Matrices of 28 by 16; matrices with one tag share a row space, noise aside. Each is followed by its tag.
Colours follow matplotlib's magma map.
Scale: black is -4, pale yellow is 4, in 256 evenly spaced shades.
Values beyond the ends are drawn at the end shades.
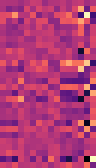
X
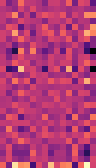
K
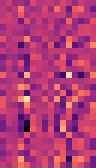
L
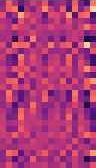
K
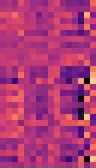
X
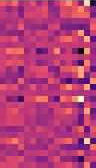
X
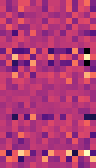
K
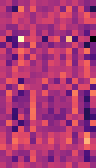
K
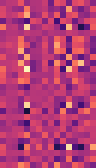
L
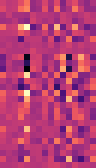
L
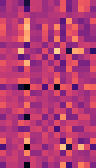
L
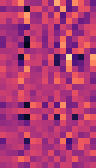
L
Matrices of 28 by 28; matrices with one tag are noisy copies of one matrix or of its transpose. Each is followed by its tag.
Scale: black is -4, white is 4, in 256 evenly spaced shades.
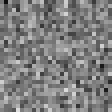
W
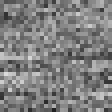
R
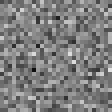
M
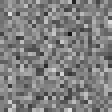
M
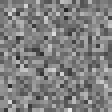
M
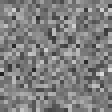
M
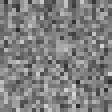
W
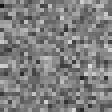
W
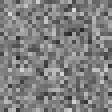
M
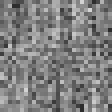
R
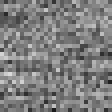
R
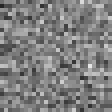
W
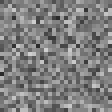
M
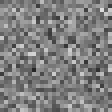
M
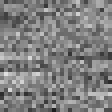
R
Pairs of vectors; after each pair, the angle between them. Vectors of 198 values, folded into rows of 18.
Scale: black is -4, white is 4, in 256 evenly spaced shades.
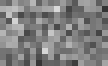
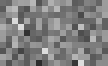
partly aligned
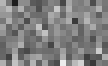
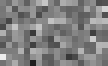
orthogonal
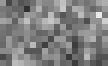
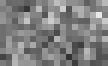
nearly parallel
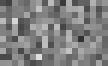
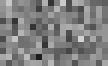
nearly opposite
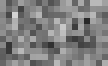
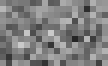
partly aligned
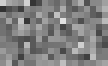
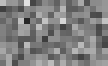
nearly parallel
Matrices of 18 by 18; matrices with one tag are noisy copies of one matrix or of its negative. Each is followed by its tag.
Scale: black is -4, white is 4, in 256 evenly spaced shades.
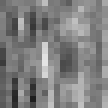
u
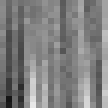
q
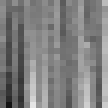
q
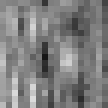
u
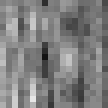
u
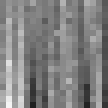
q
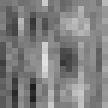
u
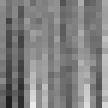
q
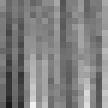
q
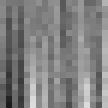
q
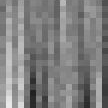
q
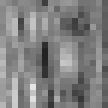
u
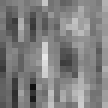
u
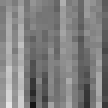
q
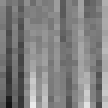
q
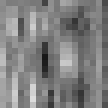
u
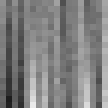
q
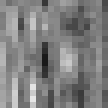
u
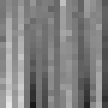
q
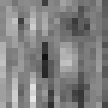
u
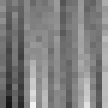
q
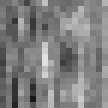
u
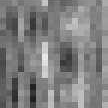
u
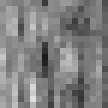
u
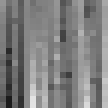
q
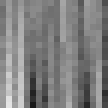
q
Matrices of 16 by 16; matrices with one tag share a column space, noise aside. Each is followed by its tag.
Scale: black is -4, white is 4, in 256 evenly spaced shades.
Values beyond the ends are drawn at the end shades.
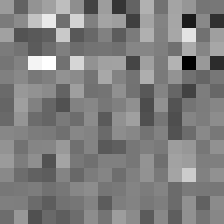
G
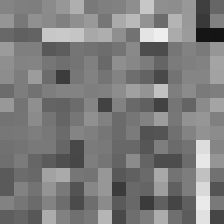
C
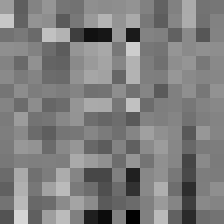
C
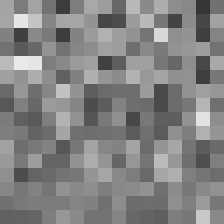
G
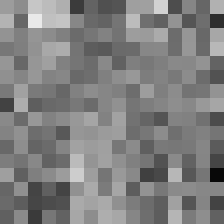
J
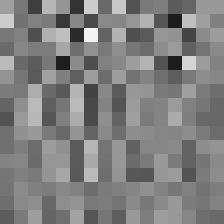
G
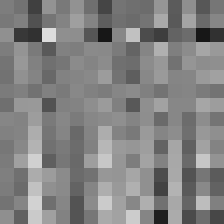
C
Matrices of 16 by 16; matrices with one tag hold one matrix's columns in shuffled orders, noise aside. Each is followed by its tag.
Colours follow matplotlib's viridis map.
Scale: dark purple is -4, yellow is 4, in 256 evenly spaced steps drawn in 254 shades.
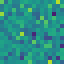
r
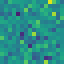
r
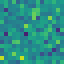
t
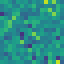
r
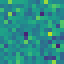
r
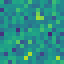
t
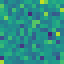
r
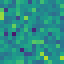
t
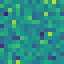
r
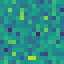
t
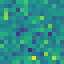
t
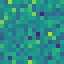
r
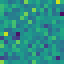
r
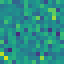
t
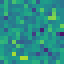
t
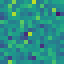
r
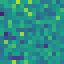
r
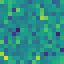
t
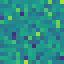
r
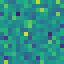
r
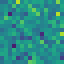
r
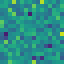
r
